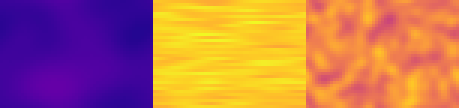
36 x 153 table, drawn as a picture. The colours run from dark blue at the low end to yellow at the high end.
The table splits into one row of 3 panels. Panel 1,1: very low, smooth, faint in contrast. Panel 1,2: very high, streaked across, faint in contrast. Panel 1,3: high, blotchy.
